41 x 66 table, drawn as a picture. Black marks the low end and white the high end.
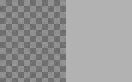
The table splits into one row of 2 panels. Panel 1,1: middling, checkered. Panel 1,2: high, flat.
